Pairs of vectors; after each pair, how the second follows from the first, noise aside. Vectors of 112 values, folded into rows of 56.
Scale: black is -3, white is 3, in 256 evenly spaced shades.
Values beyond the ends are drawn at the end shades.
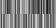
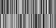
sign-scrambled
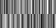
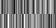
reversed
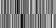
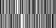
negated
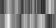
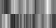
reversed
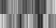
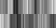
reversed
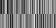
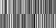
negated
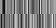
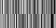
reversed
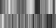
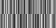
shuffled
